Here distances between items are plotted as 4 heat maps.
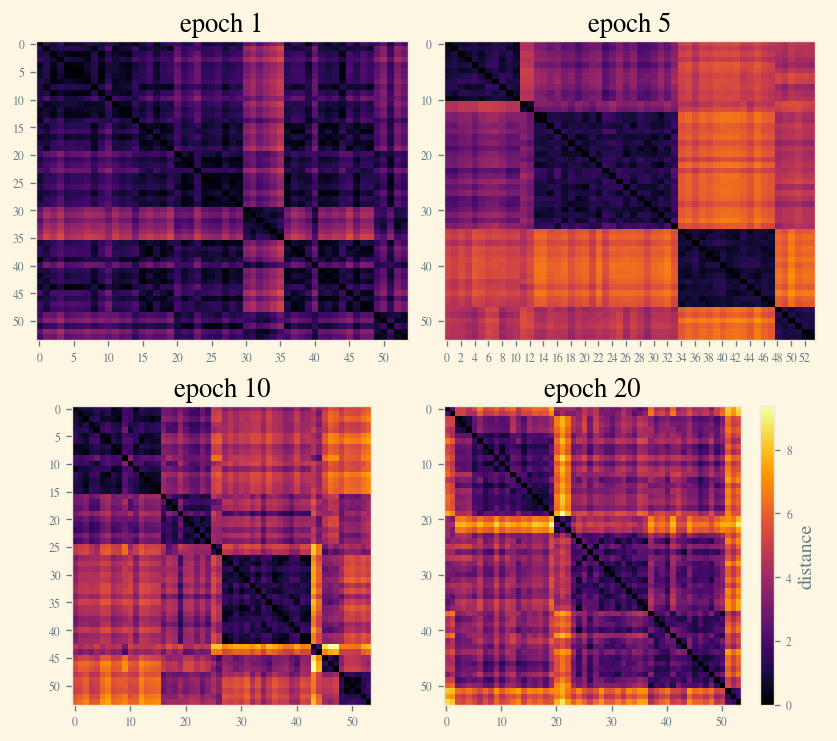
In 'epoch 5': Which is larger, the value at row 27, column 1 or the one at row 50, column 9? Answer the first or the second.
the second
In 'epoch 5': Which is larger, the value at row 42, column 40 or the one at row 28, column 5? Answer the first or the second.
the second
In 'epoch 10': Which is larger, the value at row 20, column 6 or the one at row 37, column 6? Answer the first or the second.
the second
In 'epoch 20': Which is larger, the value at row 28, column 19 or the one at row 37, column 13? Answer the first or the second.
the first
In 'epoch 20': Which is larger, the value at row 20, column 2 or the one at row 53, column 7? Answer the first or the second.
the first
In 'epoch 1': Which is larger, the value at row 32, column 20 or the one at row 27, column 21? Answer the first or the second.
the first
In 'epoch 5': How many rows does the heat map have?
54
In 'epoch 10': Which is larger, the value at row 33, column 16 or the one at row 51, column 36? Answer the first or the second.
the second
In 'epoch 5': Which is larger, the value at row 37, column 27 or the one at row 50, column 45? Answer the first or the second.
the second
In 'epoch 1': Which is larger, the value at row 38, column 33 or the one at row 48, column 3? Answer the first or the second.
the first
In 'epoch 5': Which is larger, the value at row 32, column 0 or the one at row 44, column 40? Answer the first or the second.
the first
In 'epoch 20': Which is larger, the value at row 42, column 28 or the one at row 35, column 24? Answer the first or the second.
the first
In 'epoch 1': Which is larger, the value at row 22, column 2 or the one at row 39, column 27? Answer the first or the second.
the first
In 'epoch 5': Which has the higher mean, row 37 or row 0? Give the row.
37
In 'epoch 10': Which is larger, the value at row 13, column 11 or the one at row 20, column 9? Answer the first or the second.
the second
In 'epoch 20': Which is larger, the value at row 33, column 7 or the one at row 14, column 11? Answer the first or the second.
the first
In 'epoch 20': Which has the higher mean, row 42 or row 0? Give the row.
0
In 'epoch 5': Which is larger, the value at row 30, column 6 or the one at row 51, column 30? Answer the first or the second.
the second
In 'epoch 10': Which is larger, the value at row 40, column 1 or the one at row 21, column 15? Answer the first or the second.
the first
